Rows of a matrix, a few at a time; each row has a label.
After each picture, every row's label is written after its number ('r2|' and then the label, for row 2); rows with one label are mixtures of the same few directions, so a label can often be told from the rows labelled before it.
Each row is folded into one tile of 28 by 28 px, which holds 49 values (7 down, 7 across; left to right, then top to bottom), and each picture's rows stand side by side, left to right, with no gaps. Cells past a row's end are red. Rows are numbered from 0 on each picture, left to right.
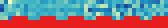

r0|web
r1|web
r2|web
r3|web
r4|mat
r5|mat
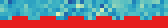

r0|web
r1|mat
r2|web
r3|mat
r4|mat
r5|mat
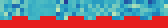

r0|mat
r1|web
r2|web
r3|mat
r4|web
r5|web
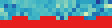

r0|mat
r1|mat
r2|mat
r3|web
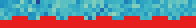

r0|mat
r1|web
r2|mat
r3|mat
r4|web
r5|mat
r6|mat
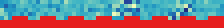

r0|mat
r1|web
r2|web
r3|web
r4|web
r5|mat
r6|mat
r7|web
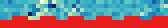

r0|web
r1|web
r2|mat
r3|web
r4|web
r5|web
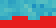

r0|web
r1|mat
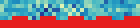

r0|web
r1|mat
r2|mat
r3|mat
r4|web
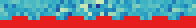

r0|mat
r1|mat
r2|web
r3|mat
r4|web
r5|mat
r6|web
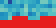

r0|web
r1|web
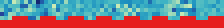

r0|web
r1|web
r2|web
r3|mat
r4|mat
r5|web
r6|web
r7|mat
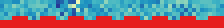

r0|mat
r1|mat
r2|mat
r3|mat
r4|mat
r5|mat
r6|mat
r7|web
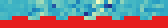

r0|web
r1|web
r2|mat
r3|web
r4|web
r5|web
